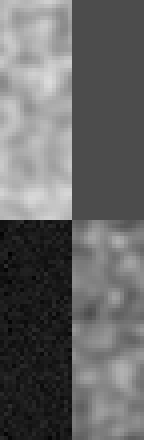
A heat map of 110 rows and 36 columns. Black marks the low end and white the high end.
The table splits into 2 rows of 2 panels. Panel 1,1: high, blotchy. Panel 1,2: low, flat. Panel 2,1: very low, fine-grained, faint in contrast. Panel 2,2: middling, blotchy.
